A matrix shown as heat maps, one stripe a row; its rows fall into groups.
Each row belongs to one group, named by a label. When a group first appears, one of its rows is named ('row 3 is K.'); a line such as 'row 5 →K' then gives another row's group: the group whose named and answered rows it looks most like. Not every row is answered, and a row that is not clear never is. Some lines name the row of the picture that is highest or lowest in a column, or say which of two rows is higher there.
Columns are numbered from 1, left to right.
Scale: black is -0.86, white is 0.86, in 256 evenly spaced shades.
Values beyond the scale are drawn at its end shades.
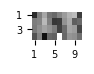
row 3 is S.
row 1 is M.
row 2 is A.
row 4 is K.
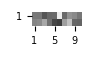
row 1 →K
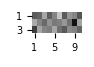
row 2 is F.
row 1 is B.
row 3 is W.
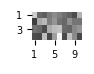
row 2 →W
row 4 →B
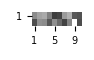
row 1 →A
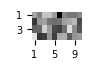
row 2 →M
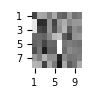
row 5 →K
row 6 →K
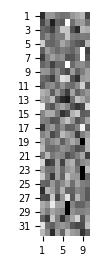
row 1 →M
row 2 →K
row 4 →K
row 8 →K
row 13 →A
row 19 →F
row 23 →F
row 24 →F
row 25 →B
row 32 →F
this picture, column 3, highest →28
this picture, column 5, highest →10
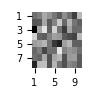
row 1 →F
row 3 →W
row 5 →A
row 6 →K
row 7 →B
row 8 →W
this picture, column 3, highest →3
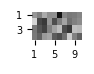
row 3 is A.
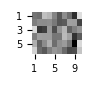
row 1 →F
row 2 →S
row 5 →F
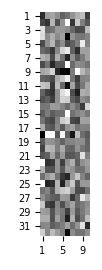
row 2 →B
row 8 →K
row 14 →F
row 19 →M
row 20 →W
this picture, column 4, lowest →9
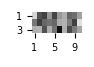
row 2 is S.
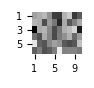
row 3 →M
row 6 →K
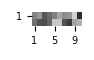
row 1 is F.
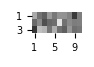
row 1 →F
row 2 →K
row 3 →W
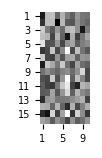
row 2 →W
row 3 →F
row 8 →W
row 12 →B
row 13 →M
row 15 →B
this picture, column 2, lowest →15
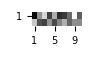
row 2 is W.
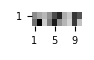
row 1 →A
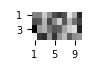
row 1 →S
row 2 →B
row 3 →M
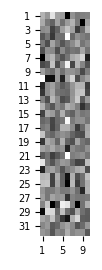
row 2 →F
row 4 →K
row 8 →B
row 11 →M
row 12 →M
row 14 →F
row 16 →K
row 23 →M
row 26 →F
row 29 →W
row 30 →A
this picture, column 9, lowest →2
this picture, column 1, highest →10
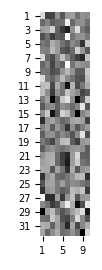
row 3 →A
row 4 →K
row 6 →S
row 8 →K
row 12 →F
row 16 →M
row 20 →M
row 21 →A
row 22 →A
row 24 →M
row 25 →W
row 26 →M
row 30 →S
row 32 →F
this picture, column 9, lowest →32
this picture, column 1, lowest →29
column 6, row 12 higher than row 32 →Yes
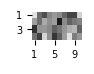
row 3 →M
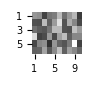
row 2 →B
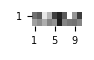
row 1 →S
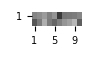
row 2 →M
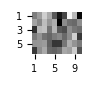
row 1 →S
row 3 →W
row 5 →A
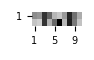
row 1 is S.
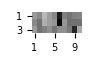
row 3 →F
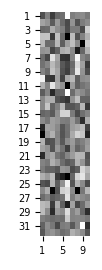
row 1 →K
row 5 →F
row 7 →S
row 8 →S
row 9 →S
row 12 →K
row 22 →S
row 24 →A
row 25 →B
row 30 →K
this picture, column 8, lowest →26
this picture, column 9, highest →31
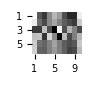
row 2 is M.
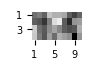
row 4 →F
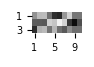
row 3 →W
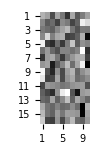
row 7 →M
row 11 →M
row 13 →B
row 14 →F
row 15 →F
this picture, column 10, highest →2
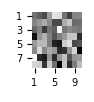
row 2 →A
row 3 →K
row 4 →M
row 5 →A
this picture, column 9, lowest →5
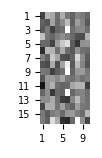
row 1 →W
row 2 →B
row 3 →K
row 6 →W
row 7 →S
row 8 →B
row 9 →K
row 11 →M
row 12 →K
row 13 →A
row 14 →W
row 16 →S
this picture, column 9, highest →11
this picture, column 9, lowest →4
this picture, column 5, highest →5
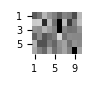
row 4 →K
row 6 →F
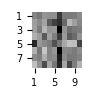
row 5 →M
